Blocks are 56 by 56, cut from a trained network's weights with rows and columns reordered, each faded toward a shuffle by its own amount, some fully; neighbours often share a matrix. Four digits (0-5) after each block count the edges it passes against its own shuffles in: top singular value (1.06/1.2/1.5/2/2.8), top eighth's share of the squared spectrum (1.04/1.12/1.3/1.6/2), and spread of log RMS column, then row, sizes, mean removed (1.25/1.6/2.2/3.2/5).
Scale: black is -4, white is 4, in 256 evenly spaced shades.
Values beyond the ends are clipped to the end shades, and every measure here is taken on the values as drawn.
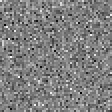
0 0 0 0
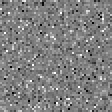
0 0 0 0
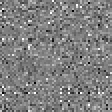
3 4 2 2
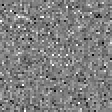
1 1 0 0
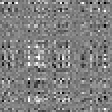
4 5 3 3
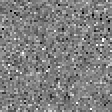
0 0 0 0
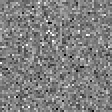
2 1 0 0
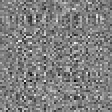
4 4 3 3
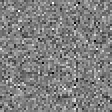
3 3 1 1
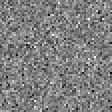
2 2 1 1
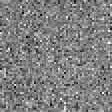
0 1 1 0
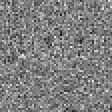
2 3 1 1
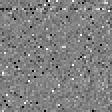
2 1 0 0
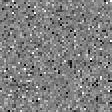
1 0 0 0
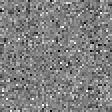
3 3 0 1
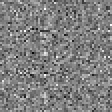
3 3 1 1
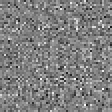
3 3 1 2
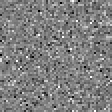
0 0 0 0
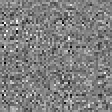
3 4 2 2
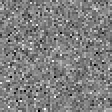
0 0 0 0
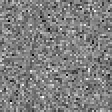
0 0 0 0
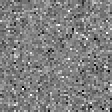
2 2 1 0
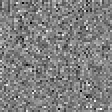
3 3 1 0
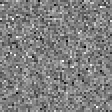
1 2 0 0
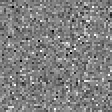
2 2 1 0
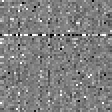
3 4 1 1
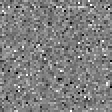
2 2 0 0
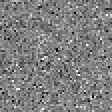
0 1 0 0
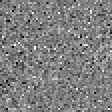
1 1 0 0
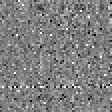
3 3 1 1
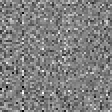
3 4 2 1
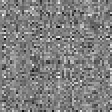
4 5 3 2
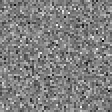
1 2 0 0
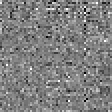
3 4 2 2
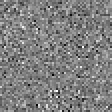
2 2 1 1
